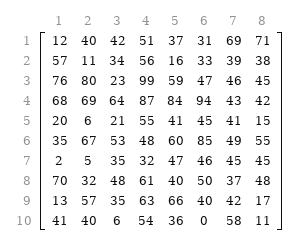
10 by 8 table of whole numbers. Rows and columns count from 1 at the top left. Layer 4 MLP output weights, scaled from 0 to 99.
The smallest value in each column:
2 5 6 32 16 0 37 11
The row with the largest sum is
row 4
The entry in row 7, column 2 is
5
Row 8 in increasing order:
32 37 40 48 48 50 61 70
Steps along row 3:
up down up down down down down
